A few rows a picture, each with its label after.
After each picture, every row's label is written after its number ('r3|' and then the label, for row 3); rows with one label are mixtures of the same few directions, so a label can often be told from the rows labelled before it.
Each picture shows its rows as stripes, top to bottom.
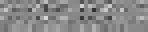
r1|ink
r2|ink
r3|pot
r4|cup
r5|ink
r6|cup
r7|pot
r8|pot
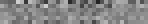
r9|cup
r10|ink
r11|cup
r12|pot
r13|cup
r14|pot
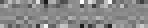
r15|ink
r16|pot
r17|ink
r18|cup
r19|cup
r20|cup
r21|ink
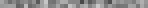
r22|ink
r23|cup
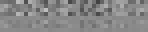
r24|cup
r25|pot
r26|ink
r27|cup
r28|ink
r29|ink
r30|pot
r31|ink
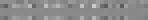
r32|cup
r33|pot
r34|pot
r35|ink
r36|pot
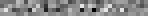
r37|cup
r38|ink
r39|pot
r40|cup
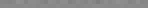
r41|cup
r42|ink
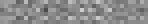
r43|cup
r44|pot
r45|ink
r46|cup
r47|cup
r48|pot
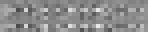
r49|cup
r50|pot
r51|cup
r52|pot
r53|ink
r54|pot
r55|cup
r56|ink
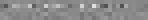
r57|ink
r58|pot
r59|ink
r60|ink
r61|pot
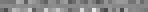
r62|cup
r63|ink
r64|pot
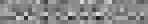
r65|ink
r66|pot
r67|pot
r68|cup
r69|cup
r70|ink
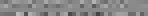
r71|pot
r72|pot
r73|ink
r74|cup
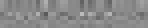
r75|ink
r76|ink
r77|ink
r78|ink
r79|cup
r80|cup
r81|ink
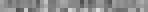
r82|ink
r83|ink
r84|cup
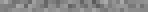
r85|pot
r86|cup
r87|pot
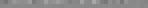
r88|pot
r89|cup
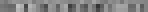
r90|pot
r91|cup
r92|cup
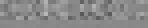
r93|ink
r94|pot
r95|pot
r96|ink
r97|cup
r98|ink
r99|cup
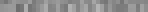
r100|pot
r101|cup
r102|cup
